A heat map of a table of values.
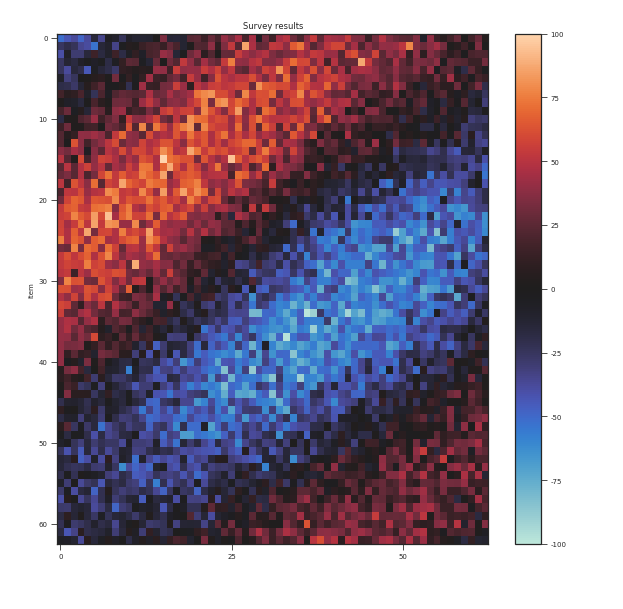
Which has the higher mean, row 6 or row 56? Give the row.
6
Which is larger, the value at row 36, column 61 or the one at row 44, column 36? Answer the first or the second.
the first
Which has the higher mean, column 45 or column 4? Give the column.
4
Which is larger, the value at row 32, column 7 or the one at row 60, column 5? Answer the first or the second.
the first
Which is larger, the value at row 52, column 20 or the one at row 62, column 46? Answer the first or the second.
the second
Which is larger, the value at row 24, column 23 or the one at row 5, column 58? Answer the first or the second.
the first
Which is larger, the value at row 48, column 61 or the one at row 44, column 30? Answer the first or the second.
the first
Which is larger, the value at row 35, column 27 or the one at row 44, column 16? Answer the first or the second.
the first
